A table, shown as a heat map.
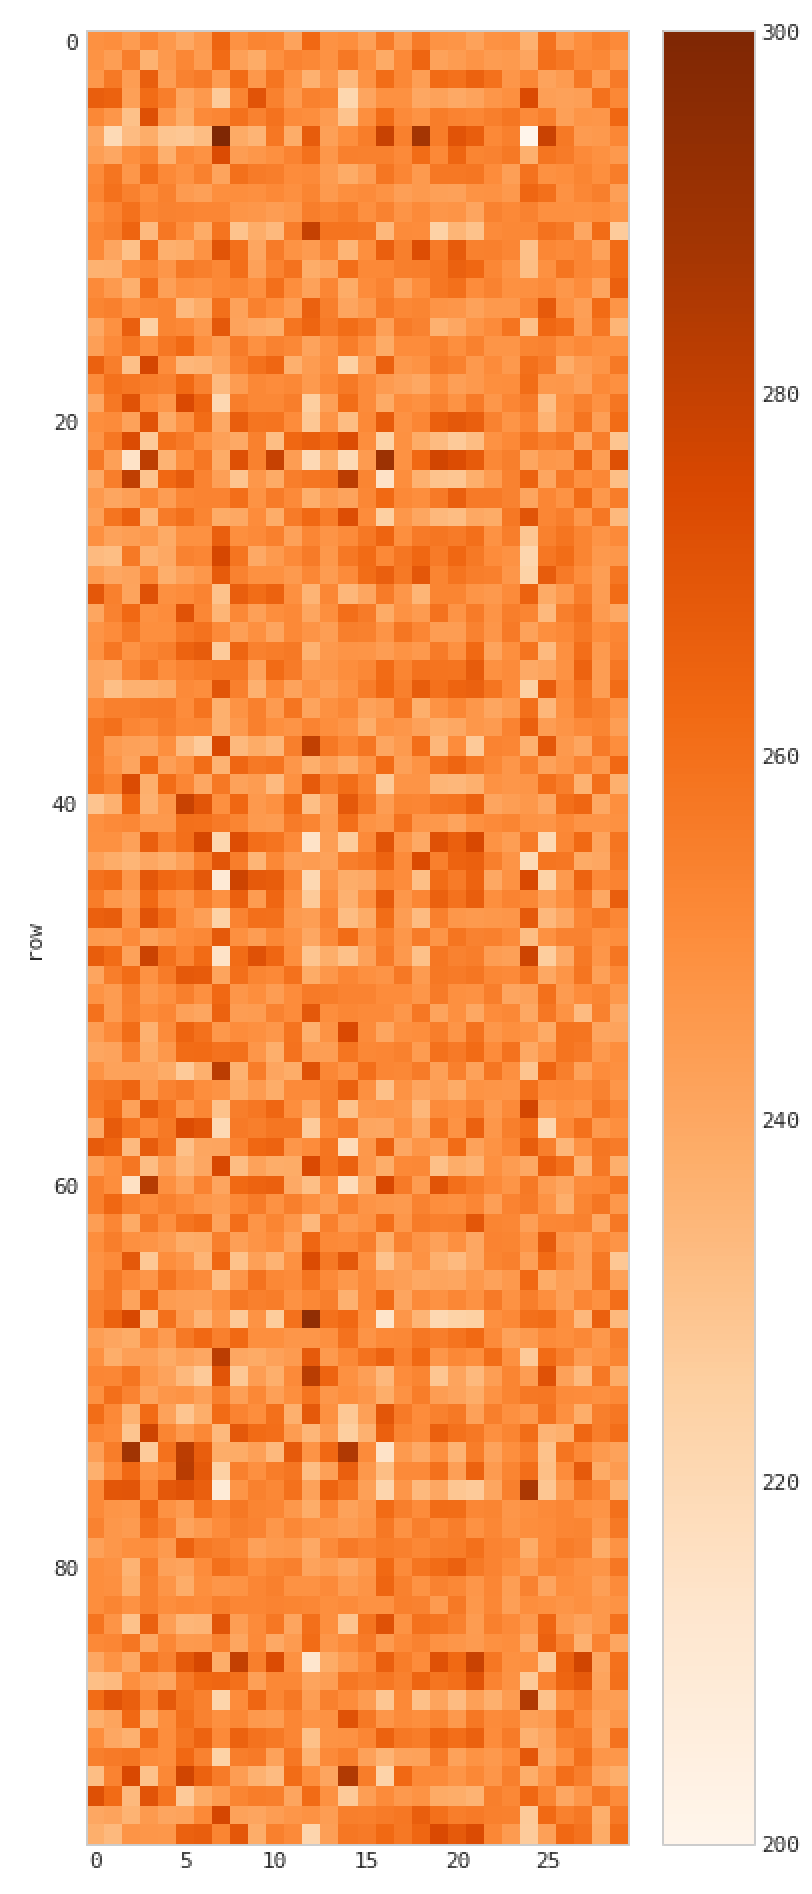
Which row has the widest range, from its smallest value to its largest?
5
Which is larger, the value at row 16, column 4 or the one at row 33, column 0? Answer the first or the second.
the first
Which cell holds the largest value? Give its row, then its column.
5, 7
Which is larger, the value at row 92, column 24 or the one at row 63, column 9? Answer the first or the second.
the first
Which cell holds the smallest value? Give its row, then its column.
5, 24
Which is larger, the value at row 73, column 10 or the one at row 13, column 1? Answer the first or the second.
the first
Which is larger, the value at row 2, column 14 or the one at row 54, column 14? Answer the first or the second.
the second
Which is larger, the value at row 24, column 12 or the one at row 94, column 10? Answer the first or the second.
the second
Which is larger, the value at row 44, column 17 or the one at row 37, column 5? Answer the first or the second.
the first
